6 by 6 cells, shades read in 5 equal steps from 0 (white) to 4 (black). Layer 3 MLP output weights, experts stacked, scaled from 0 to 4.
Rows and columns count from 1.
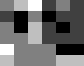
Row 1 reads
2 1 0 3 2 3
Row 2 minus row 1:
1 3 2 1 1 0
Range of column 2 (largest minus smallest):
3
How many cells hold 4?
6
